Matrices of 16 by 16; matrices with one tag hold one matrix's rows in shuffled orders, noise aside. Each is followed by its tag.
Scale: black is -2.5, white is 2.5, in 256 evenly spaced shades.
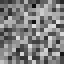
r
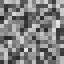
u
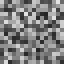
u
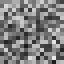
u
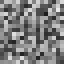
u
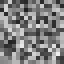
u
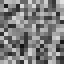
u
